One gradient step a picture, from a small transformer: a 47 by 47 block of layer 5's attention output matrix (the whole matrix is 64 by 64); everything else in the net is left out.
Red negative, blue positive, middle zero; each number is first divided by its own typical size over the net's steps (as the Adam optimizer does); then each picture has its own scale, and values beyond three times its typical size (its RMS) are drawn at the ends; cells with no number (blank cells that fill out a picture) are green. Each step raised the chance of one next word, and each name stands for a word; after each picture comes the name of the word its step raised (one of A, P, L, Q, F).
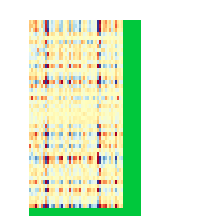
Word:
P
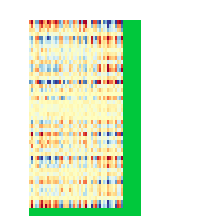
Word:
P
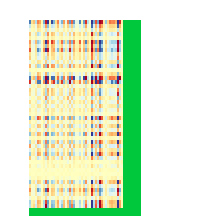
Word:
P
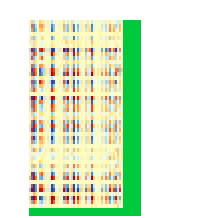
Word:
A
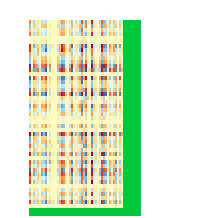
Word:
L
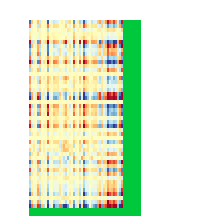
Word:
L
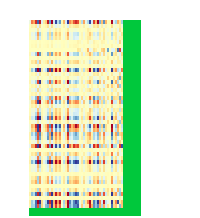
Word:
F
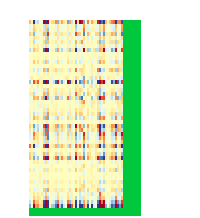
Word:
F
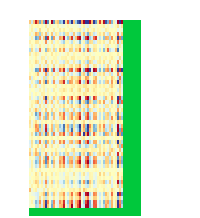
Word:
F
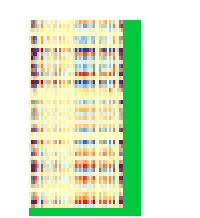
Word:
A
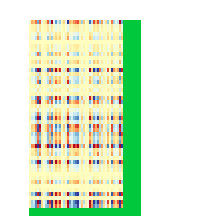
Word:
F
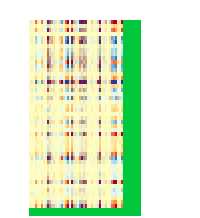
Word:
P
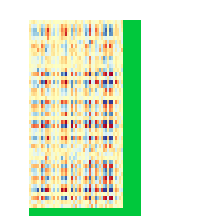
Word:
A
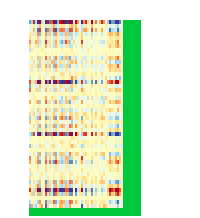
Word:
P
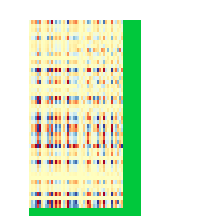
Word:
F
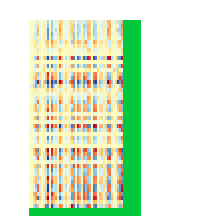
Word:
A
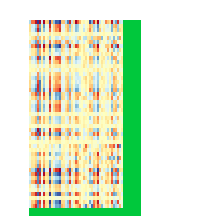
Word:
L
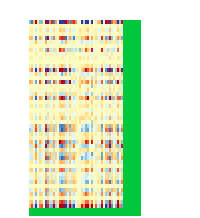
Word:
F
